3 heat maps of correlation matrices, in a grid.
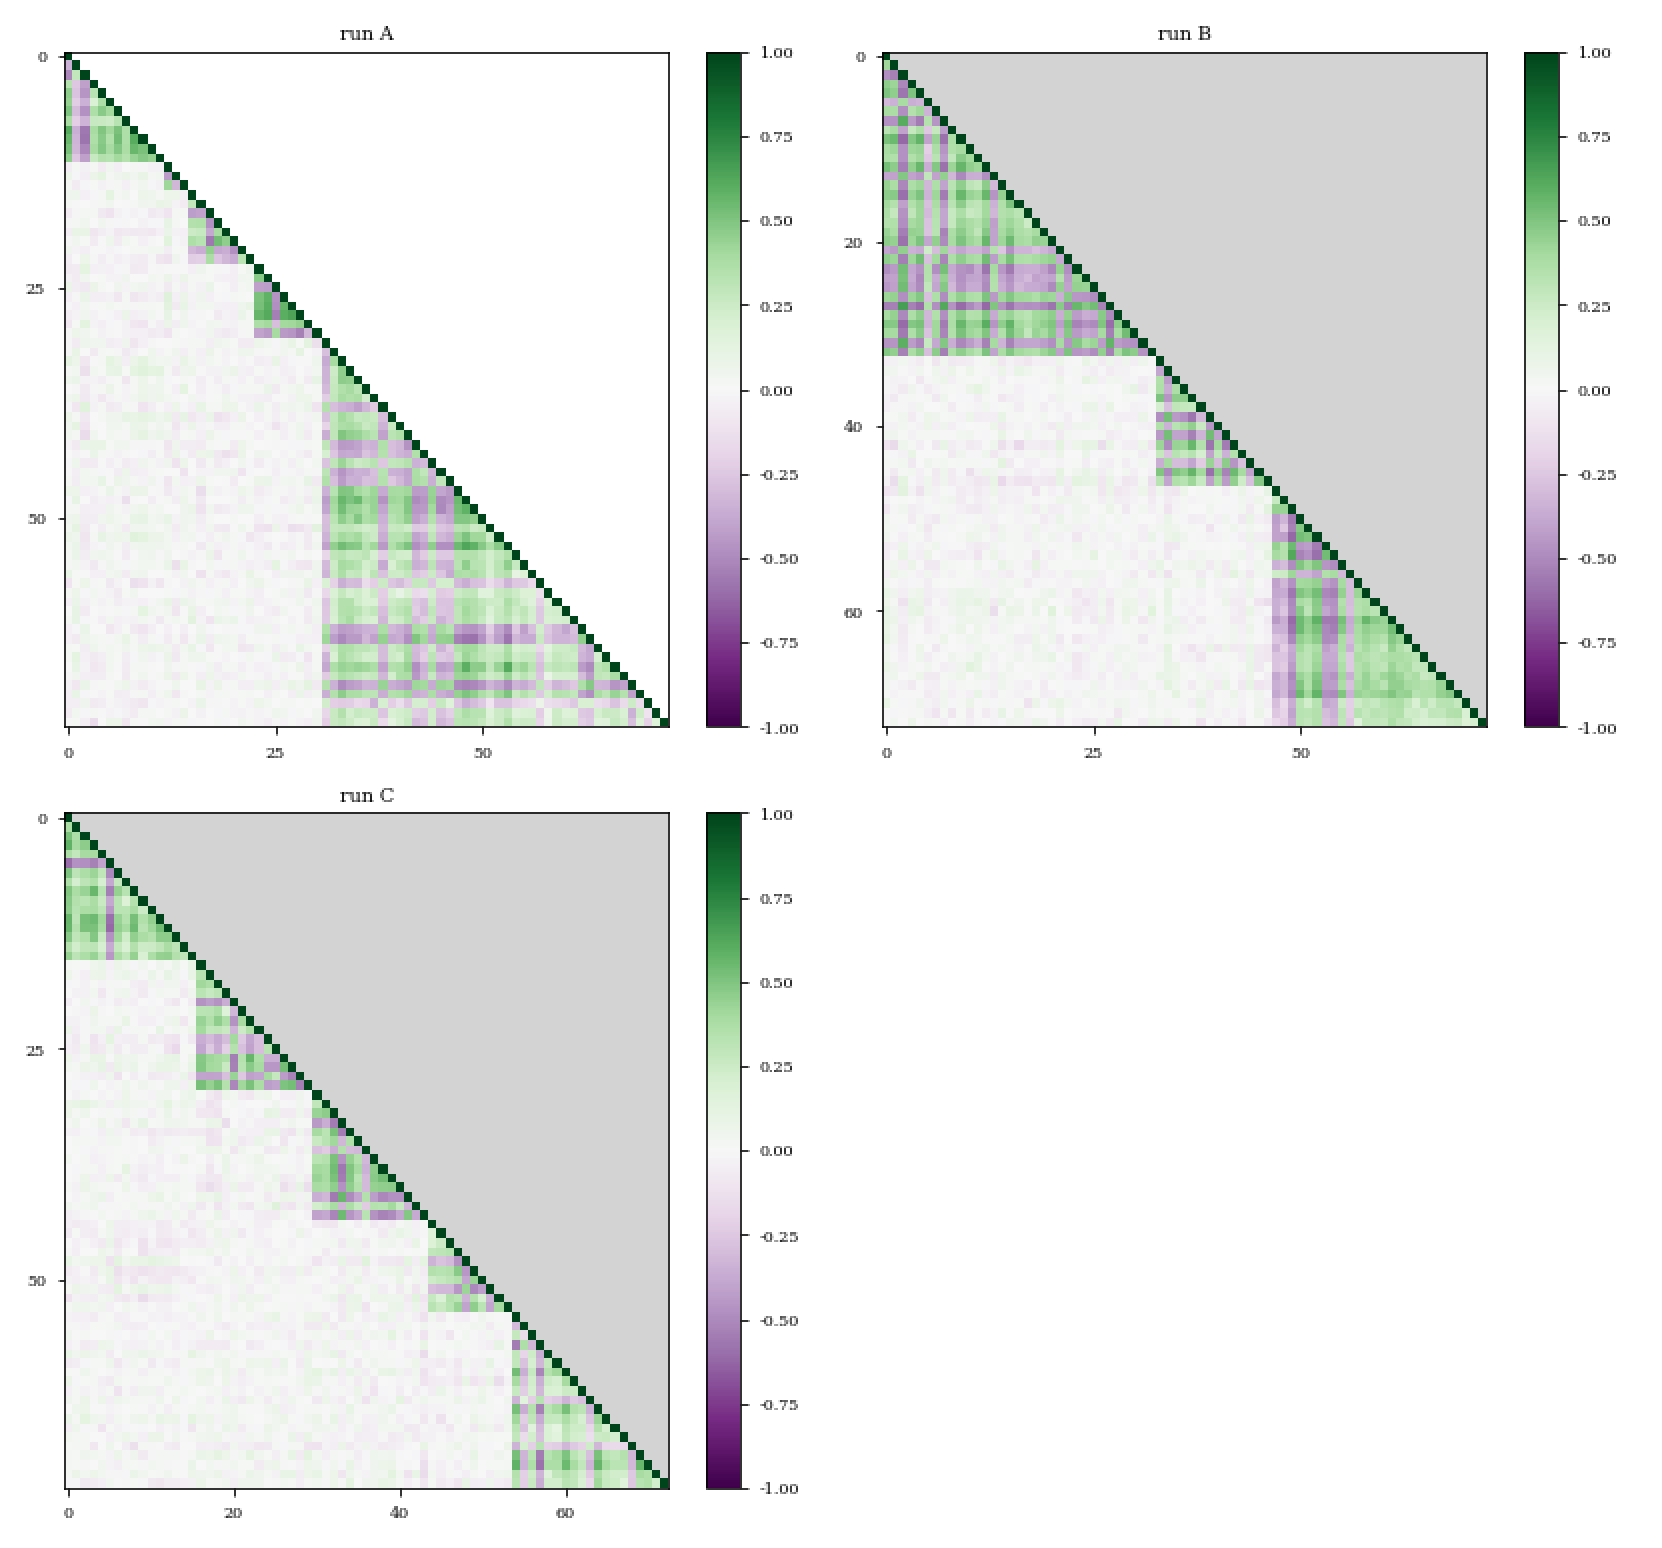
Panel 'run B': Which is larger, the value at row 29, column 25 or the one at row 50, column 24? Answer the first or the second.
the second
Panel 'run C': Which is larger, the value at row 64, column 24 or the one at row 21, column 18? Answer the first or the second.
the second
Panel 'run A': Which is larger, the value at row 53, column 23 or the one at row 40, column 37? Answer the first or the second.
the second
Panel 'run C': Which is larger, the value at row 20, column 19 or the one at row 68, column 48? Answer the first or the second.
the second
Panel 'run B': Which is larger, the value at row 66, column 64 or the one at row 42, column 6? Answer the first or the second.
the first
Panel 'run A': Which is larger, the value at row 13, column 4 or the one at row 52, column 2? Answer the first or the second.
the first
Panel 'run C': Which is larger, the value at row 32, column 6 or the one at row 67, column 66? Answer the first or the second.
the second
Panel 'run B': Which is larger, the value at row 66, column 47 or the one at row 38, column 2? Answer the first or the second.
the second
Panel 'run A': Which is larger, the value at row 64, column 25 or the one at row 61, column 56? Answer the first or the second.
the second
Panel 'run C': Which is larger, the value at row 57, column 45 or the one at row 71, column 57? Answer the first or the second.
the first
